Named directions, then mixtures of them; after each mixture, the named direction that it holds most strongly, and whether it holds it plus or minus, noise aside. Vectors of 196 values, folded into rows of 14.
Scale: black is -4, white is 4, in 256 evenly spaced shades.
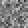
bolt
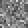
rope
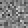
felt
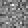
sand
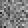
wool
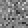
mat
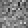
sand, plus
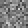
sand, plus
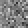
mat, plus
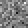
mat, plus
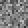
bolt, minus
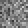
wool, plus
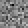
sand, minus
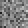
wool, plus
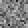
rope, minus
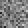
wool, plus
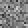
rope, minus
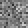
felt, plus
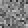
rope, minus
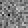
felt, plus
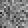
wool, plus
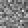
wool, minus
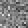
wool, minus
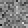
felt, plus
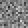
felt, plus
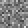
bolt, plus
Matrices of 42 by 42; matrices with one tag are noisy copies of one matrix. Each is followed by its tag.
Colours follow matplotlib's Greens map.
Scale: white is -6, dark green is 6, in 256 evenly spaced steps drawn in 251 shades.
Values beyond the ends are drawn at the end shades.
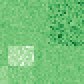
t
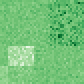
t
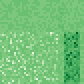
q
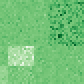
t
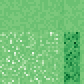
q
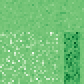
q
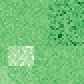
t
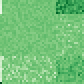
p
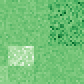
t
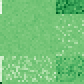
p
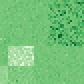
t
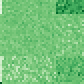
p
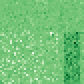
q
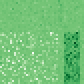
q
